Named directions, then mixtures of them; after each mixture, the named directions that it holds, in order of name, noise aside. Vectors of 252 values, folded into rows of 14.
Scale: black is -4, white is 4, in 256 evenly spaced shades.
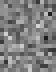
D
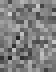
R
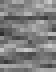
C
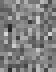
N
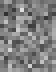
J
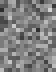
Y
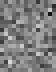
D, Y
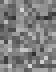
C, J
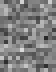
C, D, N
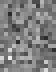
D, R, Y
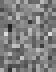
N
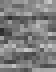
C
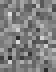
R, Y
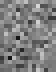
N, R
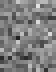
C, N, R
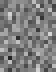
N, R, Y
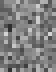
N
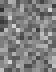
Y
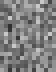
N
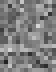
C, D, J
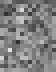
C, J, R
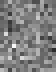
D, N, R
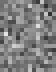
D, N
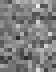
C, N, R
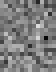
D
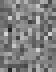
N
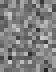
R, Y
